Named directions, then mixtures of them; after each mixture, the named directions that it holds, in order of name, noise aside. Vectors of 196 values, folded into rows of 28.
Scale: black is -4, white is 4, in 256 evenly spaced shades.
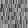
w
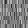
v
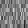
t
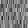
t, w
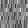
t, v, w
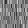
v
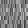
t, v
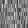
t, v, w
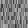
w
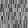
t, w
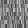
t, v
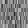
t, v, w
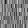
v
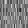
v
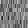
t, w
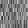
t, w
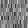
t, v, w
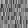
w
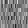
v, w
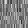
v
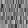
t, w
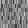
w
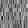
t, w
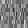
t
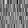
v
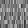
t, v, w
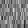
t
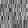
t, w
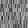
t, w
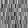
v, w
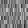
t, v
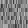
w
